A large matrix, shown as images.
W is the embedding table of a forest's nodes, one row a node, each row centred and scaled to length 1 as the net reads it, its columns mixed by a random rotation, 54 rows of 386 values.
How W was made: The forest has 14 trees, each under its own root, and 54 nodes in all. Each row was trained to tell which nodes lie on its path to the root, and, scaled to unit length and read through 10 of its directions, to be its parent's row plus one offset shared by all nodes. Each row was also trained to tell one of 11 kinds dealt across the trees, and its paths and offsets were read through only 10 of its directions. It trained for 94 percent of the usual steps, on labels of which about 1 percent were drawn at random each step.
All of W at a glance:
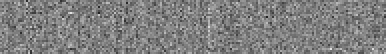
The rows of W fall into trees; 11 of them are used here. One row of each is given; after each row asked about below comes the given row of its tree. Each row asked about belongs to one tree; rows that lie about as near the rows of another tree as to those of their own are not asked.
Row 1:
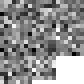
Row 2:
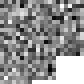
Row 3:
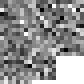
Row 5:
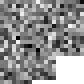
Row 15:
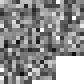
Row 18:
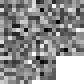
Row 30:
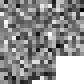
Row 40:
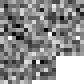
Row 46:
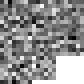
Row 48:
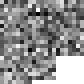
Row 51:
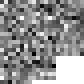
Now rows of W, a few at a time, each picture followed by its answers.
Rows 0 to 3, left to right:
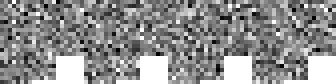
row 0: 51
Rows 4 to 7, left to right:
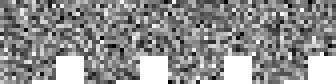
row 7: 2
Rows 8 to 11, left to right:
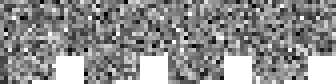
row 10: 2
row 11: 3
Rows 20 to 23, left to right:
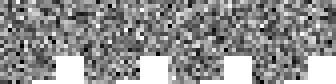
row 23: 40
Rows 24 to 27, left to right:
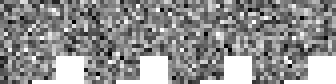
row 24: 40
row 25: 5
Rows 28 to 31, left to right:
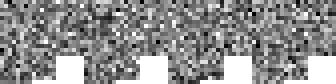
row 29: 40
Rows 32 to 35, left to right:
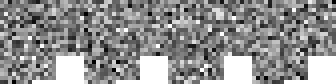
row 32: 46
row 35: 15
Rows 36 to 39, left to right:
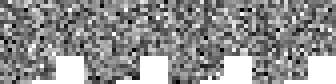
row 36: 18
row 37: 15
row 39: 5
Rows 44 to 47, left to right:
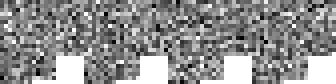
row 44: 2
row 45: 30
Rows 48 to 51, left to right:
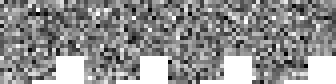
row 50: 1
